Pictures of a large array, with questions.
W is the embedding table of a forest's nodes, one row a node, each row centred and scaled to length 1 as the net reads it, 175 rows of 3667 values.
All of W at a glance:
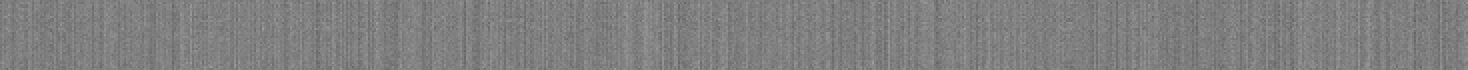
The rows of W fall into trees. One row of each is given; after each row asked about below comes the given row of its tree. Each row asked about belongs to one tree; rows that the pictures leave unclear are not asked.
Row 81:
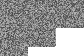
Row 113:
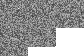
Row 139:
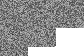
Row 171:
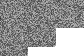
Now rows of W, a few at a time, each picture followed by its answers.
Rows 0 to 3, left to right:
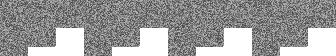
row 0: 139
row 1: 113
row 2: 81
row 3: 113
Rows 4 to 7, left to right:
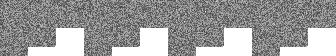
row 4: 171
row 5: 139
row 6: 113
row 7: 171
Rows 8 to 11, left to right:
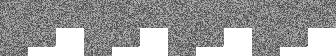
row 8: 171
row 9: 139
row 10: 113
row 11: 139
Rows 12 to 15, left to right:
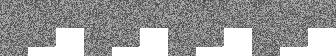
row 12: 81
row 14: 81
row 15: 113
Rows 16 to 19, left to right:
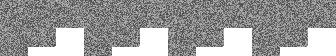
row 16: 139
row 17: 113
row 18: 81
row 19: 81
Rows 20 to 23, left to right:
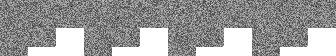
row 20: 139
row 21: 139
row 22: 81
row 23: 171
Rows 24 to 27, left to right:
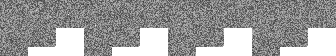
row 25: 113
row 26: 171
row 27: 81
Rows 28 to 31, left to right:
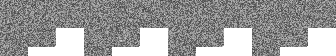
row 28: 81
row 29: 139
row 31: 113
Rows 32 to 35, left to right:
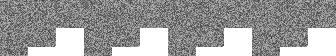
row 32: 81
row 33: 113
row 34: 139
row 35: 171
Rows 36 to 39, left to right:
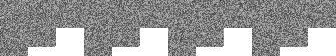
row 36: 113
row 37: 81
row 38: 81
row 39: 113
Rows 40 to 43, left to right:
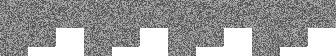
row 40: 139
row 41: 81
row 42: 139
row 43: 139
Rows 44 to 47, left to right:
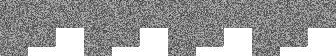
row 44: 139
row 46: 113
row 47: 81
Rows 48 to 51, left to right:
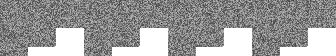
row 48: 171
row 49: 81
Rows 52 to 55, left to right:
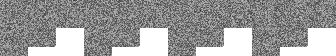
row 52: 81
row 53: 81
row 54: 113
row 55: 171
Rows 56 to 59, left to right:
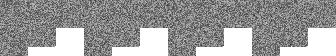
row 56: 113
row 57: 113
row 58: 139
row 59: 139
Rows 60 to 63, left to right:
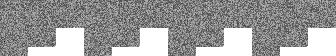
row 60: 171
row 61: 81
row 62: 81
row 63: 139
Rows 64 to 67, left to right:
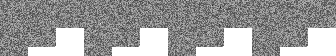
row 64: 113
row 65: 81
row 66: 139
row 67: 139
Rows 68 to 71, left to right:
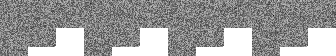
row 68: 139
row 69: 113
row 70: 139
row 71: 113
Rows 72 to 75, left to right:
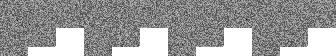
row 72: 113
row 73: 139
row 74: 113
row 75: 113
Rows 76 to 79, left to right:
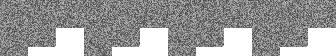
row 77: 113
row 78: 81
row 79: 113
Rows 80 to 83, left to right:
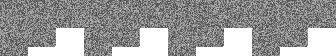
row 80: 81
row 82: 139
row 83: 81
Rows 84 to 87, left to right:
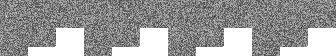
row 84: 139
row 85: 81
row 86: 139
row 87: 113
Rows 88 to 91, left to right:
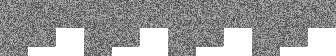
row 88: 139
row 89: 81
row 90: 81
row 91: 139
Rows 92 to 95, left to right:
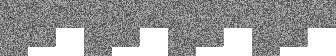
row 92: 139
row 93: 81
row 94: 81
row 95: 81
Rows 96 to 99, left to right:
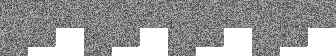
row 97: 171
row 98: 171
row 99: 139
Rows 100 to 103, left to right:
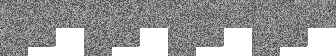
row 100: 81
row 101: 81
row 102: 113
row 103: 171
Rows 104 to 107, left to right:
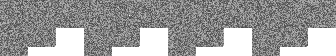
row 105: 139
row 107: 139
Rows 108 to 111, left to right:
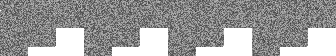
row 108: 113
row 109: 81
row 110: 171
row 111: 81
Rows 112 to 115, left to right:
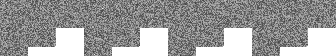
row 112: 81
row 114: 113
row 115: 81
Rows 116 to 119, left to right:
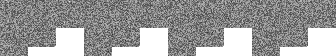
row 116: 81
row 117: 171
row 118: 113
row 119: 113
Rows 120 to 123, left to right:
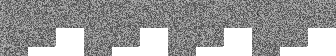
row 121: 139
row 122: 139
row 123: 113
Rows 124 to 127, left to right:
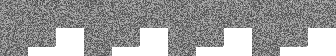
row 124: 81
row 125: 113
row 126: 113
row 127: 113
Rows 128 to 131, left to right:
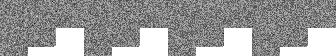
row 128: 81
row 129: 81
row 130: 113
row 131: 171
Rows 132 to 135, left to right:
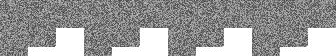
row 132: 139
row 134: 81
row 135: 171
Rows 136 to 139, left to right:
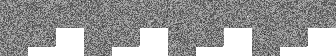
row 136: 139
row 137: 113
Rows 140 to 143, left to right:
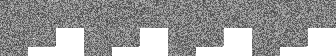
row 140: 113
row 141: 139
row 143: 81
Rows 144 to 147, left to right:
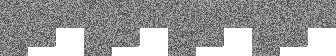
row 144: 113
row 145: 81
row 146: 113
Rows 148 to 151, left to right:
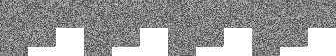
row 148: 139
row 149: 113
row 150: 113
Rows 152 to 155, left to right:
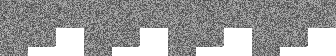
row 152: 139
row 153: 81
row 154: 81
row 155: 139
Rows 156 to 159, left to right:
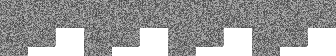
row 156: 81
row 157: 81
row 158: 81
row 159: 81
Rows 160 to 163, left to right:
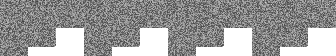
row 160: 81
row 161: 113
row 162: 139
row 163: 139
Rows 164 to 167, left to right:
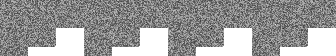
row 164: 81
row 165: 81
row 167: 139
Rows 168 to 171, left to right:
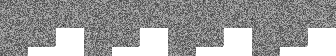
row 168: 81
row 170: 81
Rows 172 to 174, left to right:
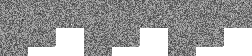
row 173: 81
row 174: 113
